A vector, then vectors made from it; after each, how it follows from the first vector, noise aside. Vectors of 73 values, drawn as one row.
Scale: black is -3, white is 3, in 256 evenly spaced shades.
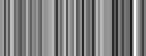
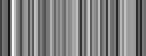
wrapped around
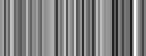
copied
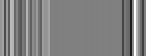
partly zeroed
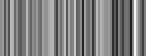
copied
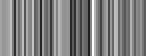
wrapped around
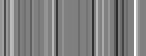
partly zeroed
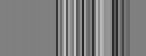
partly zeroed
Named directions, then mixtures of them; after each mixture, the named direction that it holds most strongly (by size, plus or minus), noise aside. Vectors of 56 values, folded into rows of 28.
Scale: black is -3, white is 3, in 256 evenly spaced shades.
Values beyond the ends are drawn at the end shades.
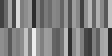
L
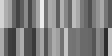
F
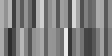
F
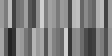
F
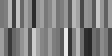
L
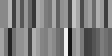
L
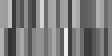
F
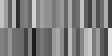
L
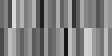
F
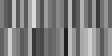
L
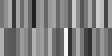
L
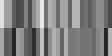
F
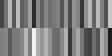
L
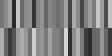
L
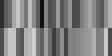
F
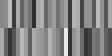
L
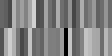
F
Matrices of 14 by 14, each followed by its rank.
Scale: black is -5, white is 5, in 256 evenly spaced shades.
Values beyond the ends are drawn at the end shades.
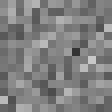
full rank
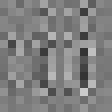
two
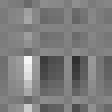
one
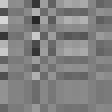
one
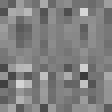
two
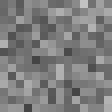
full rank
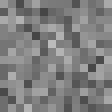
full rank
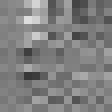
two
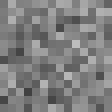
full rank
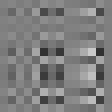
one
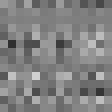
two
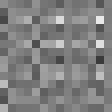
two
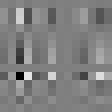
one
